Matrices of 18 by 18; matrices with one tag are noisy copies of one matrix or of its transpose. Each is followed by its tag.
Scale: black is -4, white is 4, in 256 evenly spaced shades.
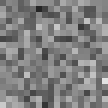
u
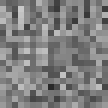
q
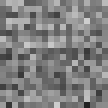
q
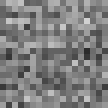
q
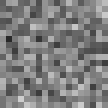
u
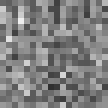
q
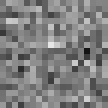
q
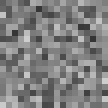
u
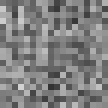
q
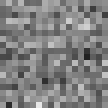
q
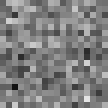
q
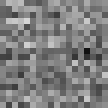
q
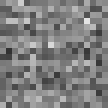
q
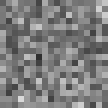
u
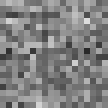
q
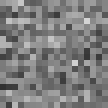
q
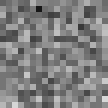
u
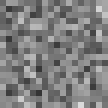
u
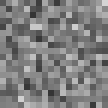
u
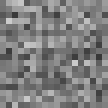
q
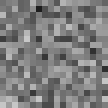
u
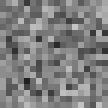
u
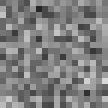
u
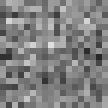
q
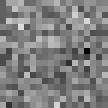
q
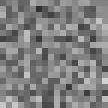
u
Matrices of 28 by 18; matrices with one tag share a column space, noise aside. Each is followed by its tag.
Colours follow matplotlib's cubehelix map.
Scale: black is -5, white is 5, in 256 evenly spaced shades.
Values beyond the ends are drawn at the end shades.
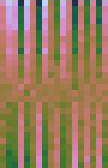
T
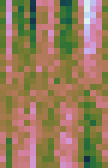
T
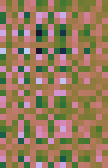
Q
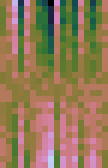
T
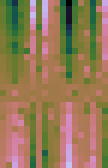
T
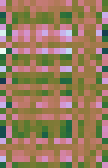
Q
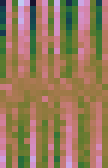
T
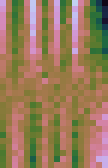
T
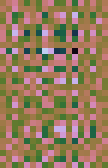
Q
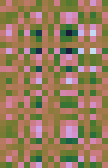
Q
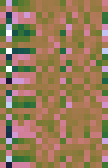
Q
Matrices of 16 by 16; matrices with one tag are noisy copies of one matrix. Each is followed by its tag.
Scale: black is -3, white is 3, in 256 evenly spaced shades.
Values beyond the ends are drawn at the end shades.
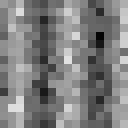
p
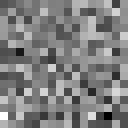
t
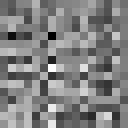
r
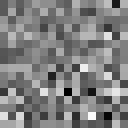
t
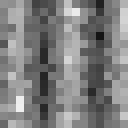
p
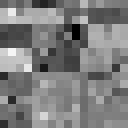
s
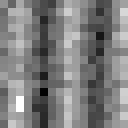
p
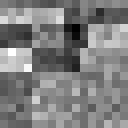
s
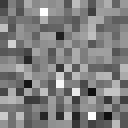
t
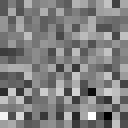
t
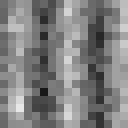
p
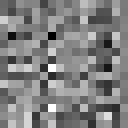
r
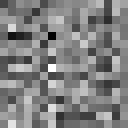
r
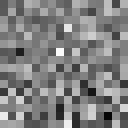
t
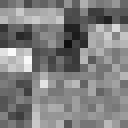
s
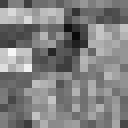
s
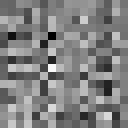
r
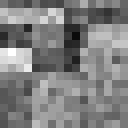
s
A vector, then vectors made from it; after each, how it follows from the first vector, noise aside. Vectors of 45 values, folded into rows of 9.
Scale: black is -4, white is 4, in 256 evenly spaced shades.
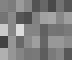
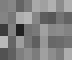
negated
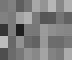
negated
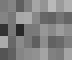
negated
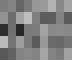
negated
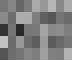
negated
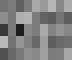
negated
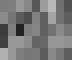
sign-scrambled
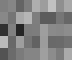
negated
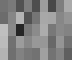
sign-scrambled
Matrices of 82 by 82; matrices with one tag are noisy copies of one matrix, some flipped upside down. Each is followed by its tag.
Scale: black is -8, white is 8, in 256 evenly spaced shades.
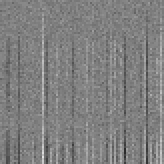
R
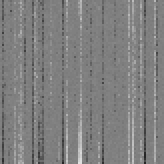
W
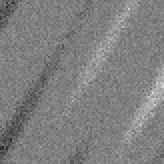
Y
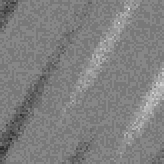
Y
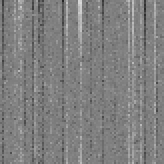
W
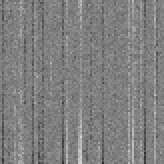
W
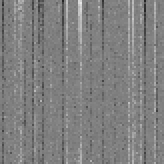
W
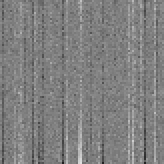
W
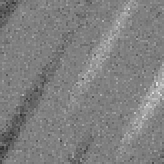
Y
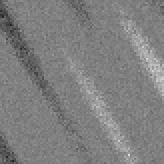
Y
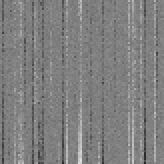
W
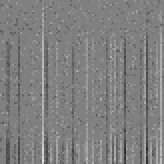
R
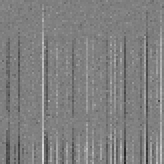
R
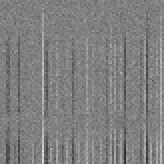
R
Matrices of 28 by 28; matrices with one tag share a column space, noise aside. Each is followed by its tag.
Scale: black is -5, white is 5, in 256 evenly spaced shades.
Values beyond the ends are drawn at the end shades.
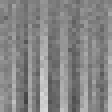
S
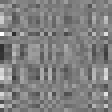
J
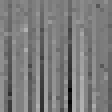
S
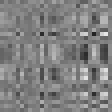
J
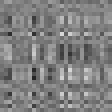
J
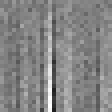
S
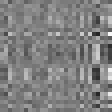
J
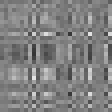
J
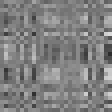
J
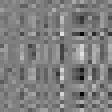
J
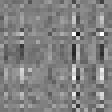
J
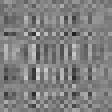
J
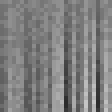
S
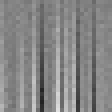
S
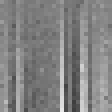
S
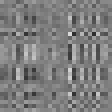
J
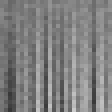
S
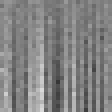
S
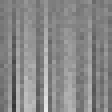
S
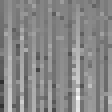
S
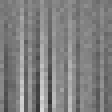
S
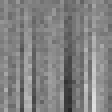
S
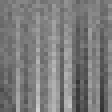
S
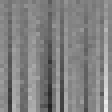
S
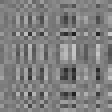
J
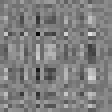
J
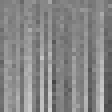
S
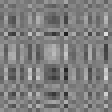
J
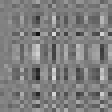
J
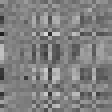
J
